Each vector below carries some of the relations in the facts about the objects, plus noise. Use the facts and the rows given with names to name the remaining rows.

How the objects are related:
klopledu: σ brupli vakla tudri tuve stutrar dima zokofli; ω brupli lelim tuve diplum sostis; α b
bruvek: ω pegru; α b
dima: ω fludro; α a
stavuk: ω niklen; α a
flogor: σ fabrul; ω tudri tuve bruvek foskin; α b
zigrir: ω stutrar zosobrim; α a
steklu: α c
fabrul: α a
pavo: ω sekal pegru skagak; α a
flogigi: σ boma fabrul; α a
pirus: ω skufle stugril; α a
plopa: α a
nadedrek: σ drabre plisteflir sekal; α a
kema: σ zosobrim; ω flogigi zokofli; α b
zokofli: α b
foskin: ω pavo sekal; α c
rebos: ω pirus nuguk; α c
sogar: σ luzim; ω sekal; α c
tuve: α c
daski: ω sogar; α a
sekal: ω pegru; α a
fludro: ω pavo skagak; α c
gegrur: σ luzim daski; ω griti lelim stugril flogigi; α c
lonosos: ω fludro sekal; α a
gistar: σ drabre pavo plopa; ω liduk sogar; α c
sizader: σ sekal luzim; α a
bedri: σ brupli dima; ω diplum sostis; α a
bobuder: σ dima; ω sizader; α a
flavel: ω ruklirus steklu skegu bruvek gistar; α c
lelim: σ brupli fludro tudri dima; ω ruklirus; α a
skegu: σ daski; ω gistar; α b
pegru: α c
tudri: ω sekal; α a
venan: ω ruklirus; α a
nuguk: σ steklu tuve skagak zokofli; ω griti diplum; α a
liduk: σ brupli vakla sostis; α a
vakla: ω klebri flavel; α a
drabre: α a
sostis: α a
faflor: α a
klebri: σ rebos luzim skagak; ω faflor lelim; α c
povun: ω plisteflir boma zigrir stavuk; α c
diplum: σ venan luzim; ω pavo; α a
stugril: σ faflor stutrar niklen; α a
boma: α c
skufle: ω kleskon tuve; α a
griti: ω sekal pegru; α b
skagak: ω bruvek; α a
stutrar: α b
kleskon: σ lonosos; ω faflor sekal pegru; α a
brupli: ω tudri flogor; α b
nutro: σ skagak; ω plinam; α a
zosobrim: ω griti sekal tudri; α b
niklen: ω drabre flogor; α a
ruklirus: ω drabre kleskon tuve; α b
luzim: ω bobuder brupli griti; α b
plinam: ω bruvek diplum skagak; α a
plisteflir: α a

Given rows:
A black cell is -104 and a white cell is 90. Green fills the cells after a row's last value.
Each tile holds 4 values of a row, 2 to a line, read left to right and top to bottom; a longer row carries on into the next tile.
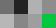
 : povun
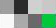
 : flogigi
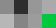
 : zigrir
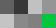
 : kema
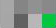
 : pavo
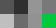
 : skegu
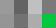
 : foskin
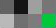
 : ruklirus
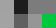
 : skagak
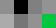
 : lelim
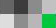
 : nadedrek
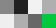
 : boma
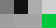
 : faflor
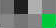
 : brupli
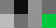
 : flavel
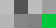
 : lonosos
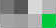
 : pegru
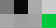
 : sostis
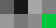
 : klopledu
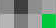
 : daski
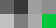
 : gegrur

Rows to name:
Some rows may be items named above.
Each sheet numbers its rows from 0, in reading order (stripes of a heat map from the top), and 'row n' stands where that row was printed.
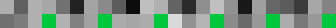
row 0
tudri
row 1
rebos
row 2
steklu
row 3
drabre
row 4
fludro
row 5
luzim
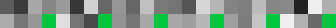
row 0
luzim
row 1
flogor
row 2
foskin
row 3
pegru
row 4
sogar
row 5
boma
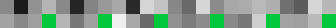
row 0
bobuder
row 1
nutro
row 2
fabrul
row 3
zosobrim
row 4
sekal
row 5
pegru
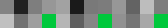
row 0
venan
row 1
plinam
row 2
foskin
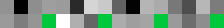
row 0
niklen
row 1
flogigi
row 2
tuve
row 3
bruvek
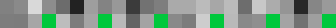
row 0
griti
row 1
klebri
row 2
diplum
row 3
sekal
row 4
kleskon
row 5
nuguk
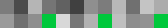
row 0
bruvek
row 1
gistar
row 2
kleskon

